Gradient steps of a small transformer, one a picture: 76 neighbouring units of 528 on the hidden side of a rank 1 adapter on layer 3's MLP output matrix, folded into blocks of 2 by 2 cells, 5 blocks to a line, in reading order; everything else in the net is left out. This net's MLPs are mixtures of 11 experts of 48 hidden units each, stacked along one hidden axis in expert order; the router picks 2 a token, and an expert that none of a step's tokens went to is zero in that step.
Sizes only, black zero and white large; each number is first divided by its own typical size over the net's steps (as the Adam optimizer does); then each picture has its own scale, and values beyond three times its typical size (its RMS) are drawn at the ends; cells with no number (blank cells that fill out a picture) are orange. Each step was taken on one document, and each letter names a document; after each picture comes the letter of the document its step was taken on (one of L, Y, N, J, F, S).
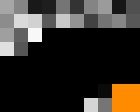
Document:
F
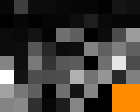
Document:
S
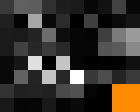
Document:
S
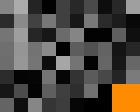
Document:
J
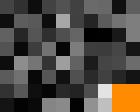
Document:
F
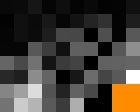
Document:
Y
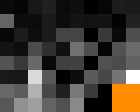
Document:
Y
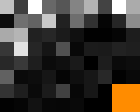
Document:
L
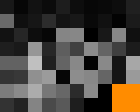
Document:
Y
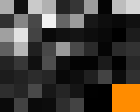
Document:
L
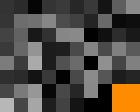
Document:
L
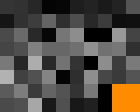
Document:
J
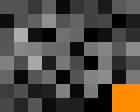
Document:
J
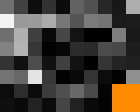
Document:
J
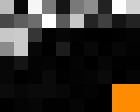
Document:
L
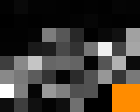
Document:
S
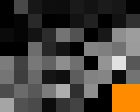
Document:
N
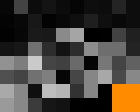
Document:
S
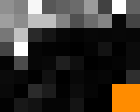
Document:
L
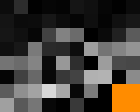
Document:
J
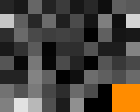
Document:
Y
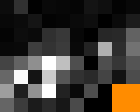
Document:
S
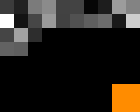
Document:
Y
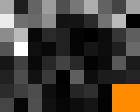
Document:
J
